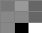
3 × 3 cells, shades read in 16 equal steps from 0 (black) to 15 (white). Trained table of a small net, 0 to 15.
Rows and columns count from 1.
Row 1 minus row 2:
-1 1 0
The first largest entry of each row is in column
2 1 3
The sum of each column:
23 17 27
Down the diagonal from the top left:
7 8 15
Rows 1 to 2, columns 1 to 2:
7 9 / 8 8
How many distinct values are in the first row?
3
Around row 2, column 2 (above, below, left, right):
9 0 8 6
